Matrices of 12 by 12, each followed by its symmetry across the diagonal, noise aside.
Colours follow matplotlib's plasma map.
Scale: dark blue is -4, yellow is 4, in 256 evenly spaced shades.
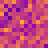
symmetric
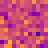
neither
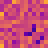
symmetric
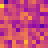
antisymmetric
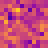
antisymmetric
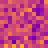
neither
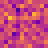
antisymmetric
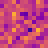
neither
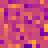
antisymmetric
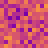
symmetric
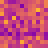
neither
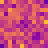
symmetric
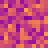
symmetric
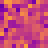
antisymmetric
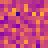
neither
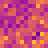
symmetric
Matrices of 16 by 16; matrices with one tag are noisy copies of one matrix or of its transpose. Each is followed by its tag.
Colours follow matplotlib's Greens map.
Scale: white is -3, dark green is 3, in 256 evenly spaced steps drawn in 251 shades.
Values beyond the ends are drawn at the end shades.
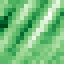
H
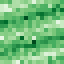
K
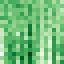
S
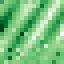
H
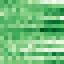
S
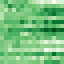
S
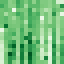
S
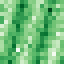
K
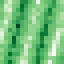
K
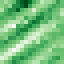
H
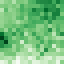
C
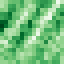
H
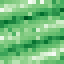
K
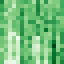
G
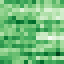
G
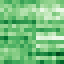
G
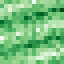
K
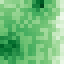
C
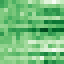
S
